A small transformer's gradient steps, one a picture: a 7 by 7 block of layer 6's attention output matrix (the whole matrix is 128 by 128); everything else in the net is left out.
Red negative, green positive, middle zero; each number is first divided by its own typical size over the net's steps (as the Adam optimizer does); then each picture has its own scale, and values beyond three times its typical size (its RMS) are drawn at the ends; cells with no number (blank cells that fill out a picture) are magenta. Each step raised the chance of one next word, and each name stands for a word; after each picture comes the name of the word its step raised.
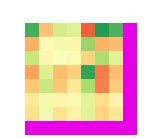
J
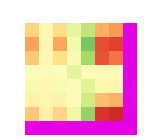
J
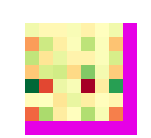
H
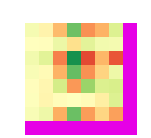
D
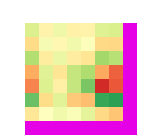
J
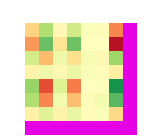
H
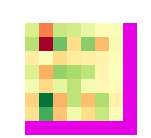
D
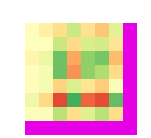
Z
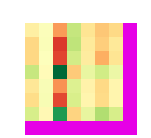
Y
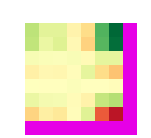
Y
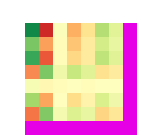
Y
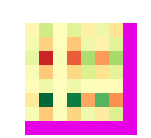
Z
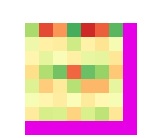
D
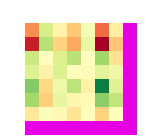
H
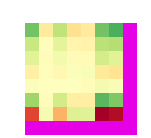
Y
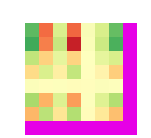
Y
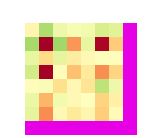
J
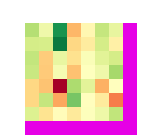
H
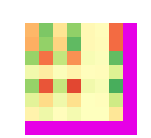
H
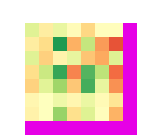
J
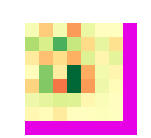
J
